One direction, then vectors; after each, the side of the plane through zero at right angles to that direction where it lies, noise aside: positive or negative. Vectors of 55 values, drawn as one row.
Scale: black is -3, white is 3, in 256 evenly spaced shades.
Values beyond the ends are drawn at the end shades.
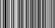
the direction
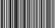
negative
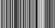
negative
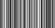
negative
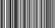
negative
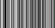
positive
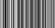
positive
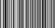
positive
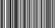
negative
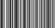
negative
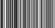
negative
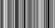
negative
